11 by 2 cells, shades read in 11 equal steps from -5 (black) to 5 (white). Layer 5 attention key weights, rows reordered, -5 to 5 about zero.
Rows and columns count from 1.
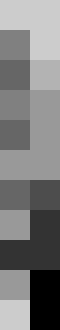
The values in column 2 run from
-5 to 3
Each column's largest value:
3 3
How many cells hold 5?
0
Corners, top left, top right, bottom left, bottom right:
3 3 3 -5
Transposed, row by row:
3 0 -1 0 -1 1 -1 1 -3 1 3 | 3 3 2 1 1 1 -2 -3 -3 -5 -5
